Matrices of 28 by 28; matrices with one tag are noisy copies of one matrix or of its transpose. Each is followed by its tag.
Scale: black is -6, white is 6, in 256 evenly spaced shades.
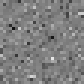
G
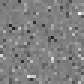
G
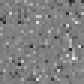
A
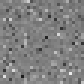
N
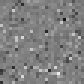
A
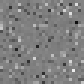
N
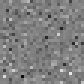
N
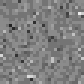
G
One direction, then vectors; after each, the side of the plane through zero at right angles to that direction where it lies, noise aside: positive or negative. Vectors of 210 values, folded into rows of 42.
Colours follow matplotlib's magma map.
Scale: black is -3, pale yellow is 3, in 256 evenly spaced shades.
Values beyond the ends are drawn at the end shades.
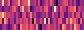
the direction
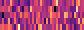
negative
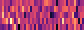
positive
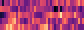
negative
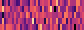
negative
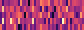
negative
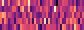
positive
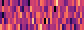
negative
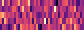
positive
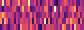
positive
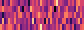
negative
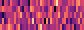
negative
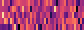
positive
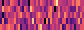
negative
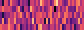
negative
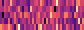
negative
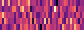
positive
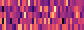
positive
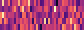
positive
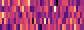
positive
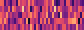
positive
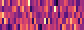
positive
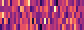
positive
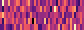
positive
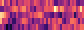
positive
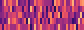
negative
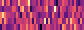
positive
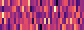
positive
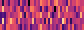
negative
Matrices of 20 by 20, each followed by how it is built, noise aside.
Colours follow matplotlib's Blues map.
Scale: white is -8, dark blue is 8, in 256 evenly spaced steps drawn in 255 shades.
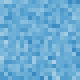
noise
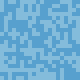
noise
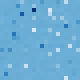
sparse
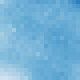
smooth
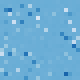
sparse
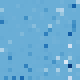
sparse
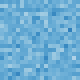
noise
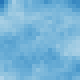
smooth
